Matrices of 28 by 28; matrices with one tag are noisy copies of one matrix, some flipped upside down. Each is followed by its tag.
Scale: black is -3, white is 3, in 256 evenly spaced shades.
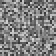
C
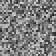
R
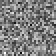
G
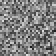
G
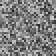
R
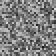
R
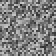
R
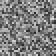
R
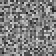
C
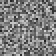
C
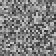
G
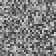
G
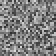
G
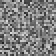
C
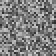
R
